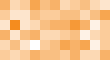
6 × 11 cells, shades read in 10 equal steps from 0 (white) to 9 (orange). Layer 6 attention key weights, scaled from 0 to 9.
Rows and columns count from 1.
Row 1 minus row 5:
3 -2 2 7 1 1 -4 -2 -2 2 -2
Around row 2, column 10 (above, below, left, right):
3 1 3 7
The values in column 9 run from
1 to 7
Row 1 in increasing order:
2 3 3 3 4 4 5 5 6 6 7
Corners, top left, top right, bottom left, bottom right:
6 2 4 6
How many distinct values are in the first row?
6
